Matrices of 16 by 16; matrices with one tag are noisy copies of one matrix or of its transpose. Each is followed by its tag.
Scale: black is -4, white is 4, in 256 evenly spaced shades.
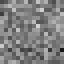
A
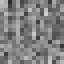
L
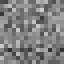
A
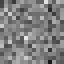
A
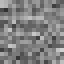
L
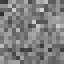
A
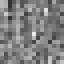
L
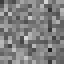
A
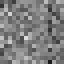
A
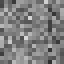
A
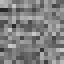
L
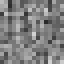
L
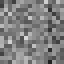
A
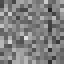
A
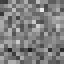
A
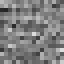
L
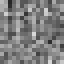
L
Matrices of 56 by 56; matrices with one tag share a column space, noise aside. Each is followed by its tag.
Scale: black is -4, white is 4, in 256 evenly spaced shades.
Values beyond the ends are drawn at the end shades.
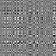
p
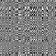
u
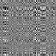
u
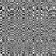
u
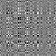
p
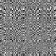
u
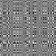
p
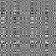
p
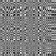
u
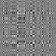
p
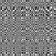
u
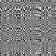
u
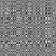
p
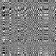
u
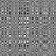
p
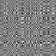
p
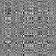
p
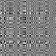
p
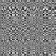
u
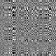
u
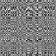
u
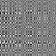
p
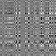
p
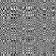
u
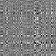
p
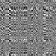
u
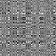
p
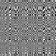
u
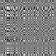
u
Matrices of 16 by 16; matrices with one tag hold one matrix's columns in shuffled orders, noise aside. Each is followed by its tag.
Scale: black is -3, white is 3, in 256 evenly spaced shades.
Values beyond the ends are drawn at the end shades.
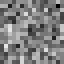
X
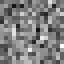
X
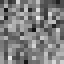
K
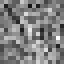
X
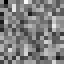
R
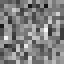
X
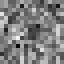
X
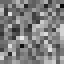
X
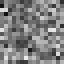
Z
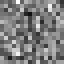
R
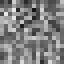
K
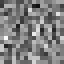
X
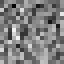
X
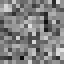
R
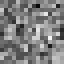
X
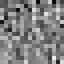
K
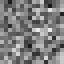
Z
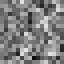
R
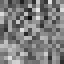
K
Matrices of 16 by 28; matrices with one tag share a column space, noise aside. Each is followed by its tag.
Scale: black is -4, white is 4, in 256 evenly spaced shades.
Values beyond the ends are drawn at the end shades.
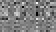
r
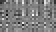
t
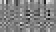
t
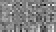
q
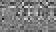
r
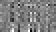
q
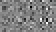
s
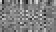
t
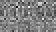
r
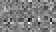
s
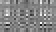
t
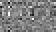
r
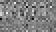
r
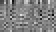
t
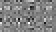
s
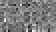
q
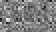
s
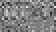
r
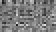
t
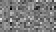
s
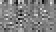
t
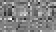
r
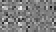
s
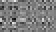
s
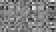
s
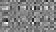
s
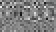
r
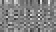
t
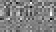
r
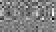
r
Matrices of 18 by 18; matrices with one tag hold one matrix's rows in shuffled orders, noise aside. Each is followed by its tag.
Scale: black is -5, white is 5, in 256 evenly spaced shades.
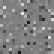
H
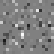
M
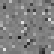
H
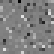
H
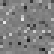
H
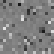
H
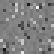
M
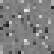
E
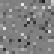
H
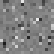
M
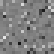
H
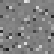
E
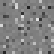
M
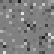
H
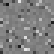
E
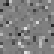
E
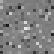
E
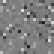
H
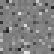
E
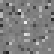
E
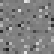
E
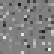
H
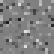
E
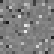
E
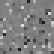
H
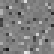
E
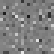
M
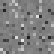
M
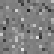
M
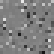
H
